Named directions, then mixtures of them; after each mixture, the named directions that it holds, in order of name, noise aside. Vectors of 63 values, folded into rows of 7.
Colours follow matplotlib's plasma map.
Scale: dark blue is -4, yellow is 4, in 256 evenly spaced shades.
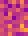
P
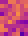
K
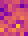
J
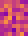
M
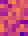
K, P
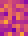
M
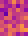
J, P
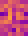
K, M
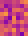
M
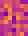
M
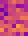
J, P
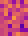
P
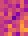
K, P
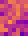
K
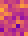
J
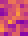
J, K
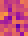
J, M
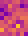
J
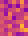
P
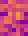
K, M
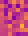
P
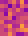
P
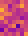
J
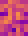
K, M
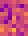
J, M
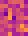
M, P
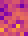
J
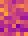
J, P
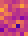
J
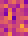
M, P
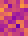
J, P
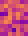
K, M
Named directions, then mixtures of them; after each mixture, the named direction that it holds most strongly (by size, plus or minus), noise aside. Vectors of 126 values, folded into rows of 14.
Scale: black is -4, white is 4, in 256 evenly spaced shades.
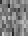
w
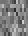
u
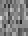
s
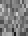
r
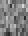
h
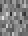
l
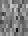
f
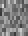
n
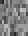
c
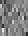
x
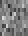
w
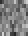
c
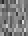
u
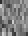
x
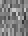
w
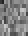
c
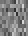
u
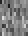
w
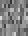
s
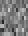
r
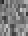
c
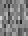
s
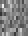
n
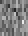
w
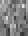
h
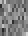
x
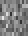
l
